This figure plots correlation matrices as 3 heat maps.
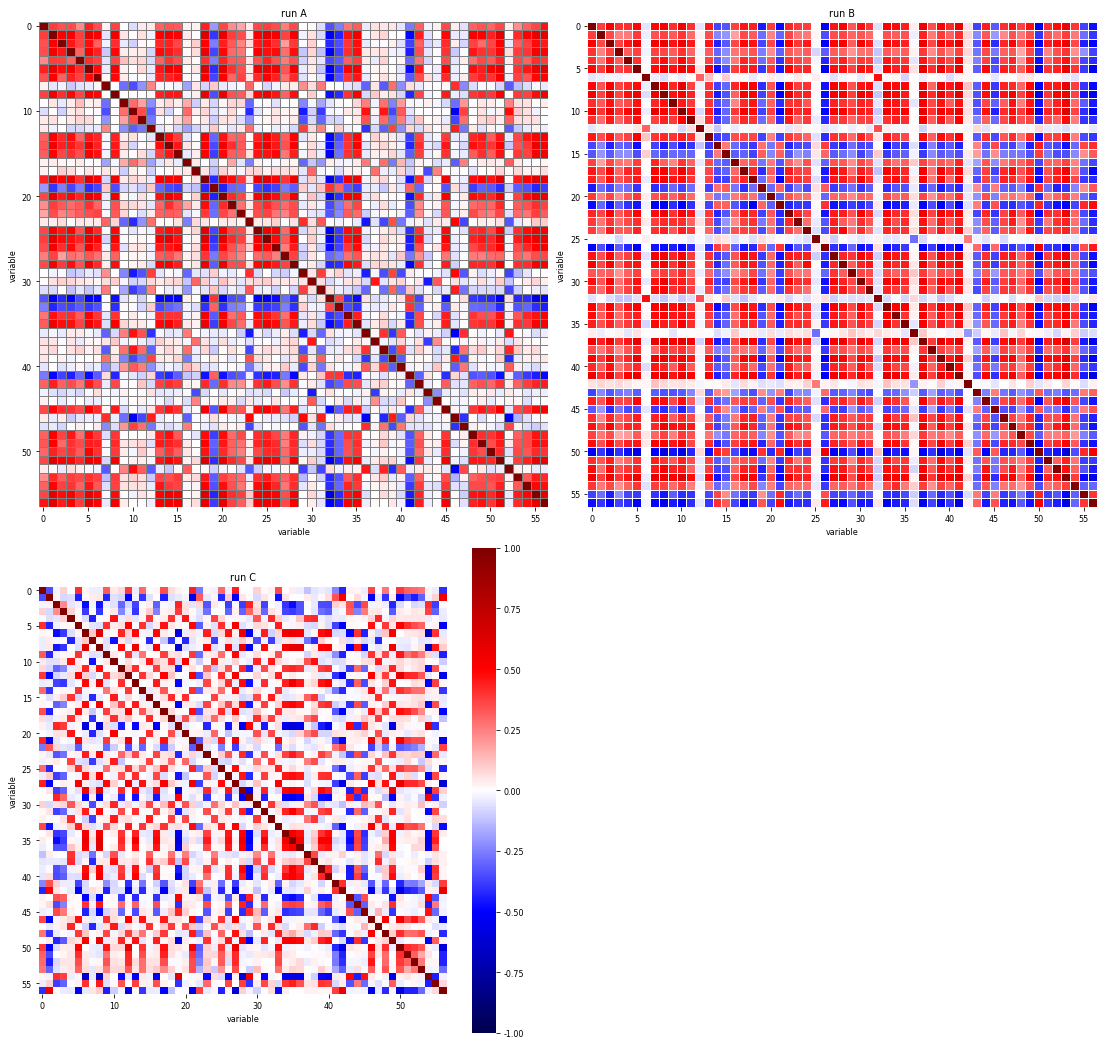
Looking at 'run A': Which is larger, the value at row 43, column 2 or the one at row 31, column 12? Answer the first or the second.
the second
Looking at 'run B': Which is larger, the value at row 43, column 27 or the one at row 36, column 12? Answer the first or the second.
the second
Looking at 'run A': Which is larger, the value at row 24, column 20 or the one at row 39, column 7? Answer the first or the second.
the first
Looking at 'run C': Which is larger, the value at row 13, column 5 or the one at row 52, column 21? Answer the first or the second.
the second
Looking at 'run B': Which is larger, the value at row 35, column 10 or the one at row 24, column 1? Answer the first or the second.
the first
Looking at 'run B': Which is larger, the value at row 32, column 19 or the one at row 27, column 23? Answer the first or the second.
the second
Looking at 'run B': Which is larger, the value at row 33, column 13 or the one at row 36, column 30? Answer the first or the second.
the first
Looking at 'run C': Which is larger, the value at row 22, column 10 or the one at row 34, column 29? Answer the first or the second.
the first
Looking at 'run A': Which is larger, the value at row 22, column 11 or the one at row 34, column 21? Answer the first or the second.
the second
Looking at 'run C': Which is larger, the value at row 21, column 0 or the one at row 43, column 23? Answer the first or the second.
the first
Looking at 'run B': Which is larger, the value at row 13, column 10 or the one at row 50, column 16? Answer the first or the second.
the first
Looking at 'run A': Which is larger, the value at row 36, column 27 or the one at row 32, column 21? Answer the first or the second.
the first
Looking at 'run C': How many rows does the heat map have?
57
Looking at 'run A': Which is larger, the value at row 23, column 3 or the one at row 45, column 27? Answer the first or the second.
the second
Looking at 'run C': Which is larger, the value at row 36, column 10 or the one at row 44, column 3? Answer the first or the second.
the first
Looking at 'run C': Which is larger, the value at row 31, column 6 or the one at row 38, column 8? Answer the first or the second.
the first
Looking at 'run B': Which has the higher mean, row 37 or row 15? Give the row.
37
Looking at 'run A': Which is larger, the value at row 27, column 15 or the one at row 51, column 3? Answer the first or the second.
the second
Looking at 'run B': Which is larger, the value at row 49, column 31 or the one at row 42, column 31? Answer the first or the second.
the first
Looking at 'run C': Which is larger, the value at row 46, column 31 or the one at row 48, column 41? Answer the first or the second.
the first
